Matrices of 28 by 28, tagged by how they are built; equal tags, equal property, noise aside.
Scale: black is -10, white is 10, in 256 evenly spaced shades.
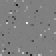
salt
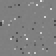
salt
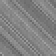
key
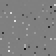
salt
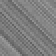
key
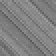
key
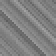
key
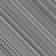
key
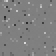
salt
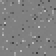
salt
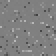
salt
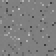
salt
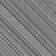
key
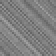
key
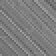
key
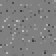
salt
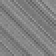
key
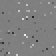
salt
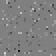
salt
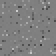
salt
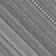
key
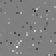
salt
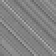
key
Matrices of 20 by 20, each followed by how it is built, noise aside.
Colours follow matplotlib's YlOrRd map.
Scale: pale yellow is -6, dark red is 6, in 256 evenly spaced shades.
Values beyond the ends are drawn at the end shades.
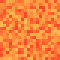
noise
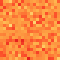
noise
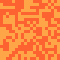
noise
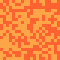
noise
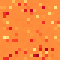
sparse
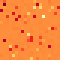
sparse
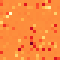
sparse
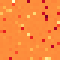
sparse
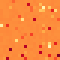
sparse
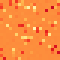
sparse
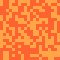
noise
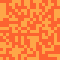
noise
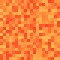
noise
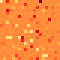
sparse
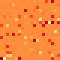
sparse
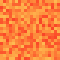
noise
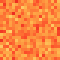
noise
